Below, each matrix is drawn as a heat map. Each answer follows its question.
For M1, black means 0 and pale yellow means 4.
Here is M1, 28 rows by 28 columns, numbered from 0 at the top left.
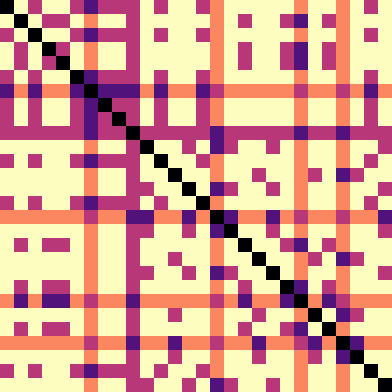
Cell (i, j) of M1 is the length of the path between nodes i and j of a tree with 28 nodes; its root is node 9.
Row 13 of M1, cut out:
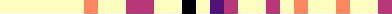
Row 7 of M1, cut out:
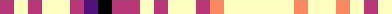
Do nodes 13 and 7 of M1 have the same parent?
no
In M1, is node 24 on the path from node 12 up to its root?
yes
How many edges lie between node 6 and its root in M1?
1
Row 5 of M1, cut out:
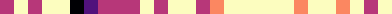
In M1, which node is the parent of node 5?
6
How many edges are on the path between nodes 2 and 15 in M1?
3
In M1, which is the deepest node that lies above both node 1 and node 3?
21
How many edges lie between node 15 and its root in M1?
1
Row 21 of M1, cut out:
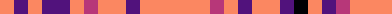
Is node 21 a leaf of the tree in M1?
no
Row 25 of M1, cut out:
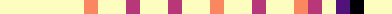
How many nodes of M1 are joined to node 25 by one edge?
1
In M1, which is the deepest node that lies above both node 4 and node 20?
21
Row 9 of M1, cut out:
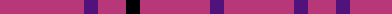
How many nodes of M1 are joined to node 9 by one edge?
4
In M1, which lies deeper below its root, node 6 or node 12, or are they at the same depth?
node 12
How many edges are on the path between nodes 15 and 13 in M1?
1
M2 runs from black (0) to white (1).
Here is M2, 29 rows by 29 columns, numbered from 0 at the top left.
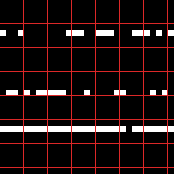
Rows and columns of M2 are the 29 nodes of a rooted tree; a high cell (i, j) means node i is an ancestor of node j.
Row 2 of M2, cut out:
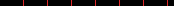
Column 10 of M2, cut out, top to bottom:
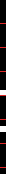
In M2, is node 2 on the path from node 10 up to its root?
no
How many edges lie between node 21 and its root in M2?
0
